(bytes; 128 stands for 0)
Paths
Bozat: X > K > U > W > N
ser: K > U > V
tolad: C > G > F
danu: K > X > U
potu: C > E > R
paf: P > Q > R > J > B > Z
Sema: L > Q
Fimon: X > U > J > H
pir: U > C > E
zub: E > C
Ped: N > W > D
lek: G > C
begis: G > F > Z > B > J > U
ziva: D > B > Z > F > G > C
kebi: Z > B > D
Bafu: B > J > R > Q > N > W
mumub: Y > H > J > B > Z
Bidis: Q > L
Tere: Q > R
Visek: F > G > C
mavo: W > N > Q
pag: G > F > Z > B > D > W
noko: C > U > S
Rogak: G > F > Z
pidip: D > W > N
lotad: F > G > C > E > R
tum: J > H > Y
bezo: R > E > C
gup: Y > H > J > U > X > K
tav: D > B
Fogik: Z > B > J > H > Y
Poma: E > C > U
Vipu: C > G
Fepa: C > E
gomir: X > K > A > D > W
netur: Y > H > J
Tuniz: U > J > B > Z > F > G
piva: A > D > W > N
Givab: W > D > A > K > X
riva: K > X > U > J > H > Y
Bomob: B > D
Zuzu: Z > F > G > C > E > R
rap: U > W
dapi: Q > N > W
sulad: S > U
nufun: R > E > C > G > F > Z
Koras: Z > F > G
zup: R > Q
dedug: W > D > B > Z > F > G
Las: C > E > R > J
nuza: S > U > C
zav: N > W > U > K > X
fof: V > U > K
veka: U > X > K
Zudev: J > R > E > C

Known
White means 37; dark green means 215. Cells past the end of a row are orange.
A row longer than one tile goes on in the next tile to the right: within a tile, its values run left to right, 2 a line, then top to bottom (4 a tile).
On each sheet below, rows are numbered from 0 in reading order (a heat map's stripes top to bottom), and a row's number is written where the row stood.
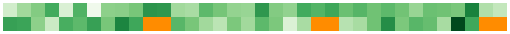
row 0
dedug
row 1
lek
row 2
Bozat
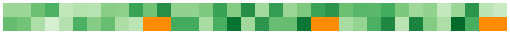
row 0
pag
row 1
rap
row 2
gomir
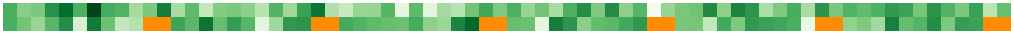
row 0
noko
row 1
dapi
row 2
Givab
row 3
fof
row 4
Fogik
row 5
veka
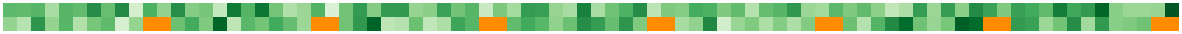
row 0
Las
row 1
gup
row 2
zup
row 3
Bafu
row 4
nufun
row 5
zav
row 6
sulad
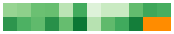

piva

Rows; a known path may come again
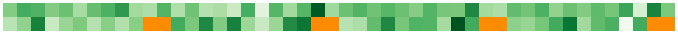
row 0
nufun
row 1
mavo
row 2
Bozat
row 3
Poma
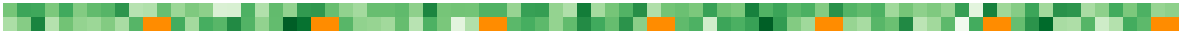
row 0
bezo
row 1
Ped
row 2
Vipu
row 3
Bafu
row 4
Tuniz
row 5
zub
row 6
Tere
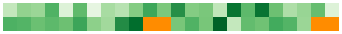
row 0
Givab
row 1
gup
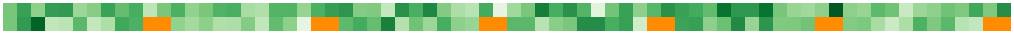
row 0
zup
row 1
Koras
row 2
netur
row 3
kebi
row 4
sulad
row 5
begis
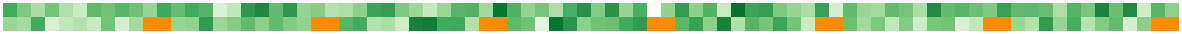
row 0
lotad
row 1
Zudev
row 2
ziva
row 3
fof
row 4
mumub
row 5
tolad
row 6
Las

